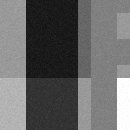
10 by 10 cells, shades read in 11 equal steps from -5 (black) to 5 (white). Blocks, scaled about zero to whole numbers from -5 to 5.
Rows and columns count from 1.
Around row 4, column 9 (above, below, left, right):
0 0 0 0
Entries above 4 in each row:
0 0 0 0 0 0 1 1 1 1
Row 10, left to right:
2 2 -3 -3 -3 -3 1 0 0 5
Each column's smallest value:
1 1 -4 -4 -4 -4 -1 0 0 0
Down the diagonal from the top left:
1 1 -4 -4 -4 -4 1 0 0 5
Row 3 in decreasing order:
1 1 1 0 0 -1 -4 -4 -4 -4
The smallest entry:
-4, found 24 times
